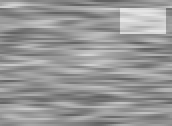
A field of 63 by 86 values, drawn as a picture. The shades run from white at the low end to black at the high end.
Average level on the scale: 40%. Odd patch: lower, in the top right. Grain: streaks across. Mirror symmetry: none. Ninth with the lowest average: top right.
